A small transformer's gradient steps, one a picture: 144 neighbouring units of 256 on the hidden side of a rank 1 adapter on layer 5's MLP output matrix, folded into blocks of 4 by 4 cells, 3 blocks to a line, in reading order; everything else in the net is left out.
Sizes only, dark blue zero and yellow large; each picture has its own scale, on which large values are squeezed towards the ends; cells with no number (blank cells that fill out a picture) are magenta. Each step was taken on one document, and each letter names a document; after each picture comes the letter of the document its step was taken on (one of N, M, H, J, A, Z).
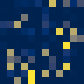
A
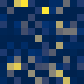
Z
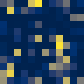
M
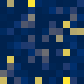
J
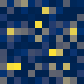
Z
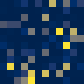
A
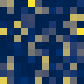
J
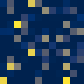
J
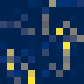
A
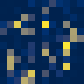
A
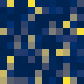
J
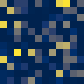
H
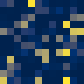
J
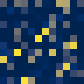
H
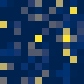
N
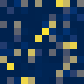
H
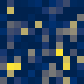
Z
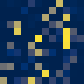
N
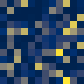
Z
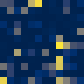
M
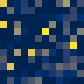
H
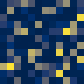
Z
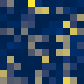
J
